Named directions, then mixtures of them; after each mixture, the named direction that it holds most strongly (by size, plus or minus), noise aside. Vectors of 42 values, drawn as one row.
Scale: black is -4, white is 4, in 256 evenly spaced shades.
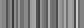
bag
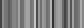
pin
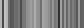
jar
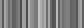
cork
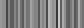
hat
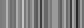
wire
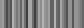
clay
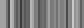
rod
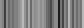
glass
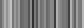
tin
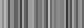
rod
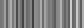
wire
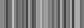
wire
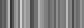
rod
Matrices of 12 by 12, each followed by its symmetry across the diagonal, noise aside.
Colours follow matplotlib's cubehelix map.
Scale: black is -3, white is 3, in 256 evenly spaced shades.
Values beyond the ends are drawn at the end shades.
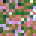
neither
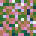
neither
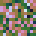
neither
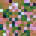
antisymmetric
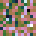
neither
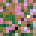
antisymmetric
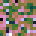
neither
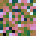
antisymmetric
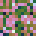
antisymmetric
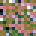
antisymmetric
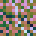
antisymmetric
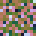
antisymmetric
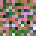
neither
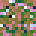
neither
